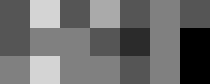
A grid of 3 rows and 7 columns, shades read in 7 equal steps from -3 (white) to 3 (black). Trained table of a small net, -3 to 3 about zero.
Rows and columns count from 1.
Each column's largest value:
1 0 1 1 2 0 3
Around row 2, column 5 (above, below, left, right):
1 1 1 0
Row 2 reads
1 0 0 1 2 0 3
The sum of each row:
1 7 2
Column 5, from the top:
1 2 1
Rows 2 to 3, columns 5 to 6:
2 0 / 1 0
